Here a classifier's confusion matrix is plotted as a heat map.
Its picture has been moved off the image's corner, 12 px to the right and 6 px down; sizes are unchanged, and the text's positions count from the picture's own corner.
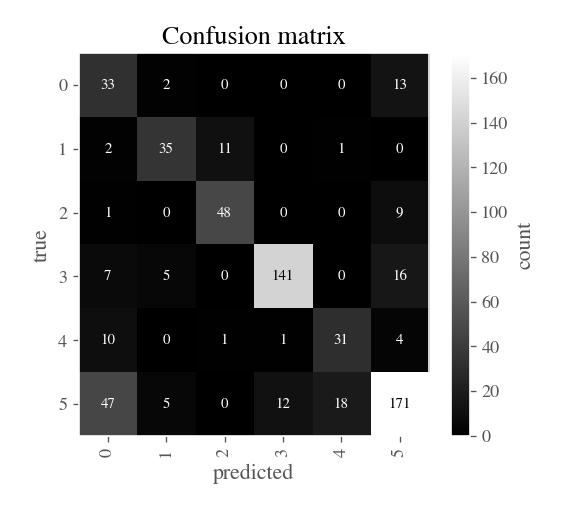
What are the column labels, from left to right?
0, 1, 2, 3, 4, 5
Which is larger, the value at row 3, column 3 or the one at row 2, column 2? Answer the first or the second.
the first
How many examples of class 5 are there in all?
253
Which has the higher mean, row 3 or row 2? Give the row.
3
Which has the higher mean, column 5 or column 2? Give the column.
5
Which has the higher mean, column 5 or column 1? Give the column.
5
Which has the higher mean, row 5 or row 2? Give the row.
5
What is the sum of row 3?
169
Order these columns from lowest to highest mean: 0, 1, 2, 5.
1, 2, 0, 5
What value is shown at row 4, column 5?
4
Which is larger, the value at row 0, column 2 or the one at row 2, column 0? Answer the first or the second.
the second
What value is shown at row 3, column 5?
16
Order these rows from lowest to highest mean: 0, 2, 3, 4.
4, 0, 2, 3
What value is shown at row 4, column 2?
1
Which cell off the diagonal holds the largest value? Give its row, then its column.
5, 0
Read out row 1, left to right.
2 35 11 0 1 0
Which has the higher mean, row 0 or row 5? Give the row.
5
